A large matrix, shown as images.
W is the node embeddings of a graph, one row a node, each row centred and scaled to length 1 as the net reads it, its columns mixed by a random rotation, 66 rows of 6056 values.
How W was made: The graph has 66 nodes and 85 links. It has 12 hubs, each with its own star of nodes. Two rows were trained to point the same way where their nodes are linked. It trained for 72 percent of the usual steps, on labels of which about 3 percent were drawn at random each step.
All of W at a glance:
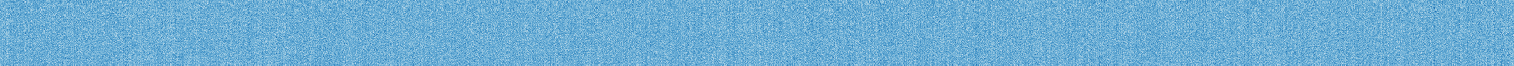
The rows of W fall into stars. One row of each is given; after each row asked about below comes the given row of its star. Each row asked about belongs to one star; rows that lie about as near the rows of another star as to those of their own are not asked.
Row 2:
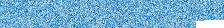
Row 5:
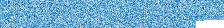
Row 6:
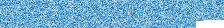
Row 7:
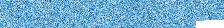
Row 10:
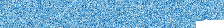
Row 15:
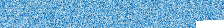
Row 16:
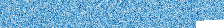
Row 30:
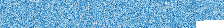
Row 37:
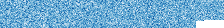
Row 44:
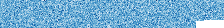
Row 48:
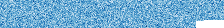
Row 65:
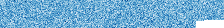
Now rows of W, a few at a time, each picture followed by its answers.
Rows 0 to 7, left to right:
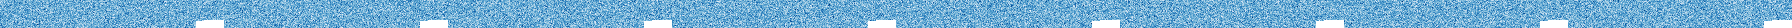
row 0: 65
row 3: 10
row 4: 15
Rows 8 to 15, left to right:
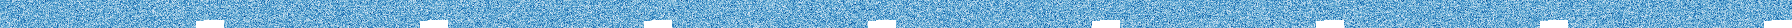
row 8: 7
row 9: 44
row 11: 65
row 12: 7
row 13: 44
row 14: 6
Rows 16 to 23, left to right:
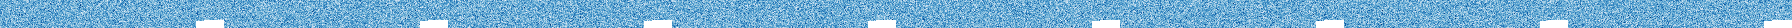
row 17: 7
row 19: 37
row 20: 15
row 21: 10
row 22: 48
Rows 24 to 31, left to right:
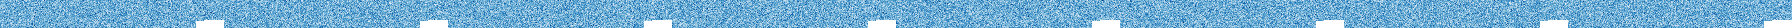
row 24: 44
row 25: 7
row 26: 2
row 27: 5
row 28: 37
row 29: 7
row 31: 44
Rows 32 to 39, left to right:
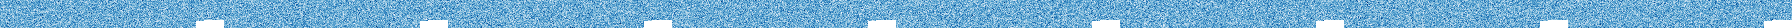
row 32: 6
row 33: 48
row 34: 30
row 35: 15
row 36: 10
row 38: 30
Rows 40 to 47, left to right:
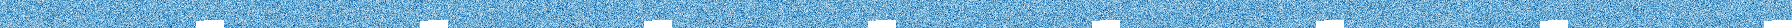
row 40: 65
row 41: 16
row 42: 44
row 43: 37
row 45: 15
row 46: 30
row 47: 65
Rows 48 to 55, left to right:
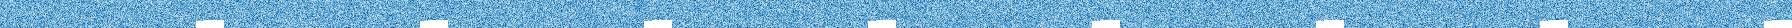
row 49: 65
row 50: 30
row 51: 44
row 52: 5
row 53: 37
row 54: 2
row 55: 48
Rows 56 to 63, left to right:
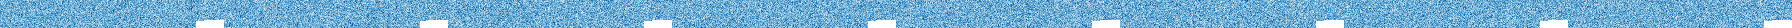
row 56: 16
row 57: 7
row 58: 5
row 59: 30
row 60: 15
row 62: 6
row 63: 15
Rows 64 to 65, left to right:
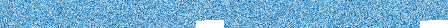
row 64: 65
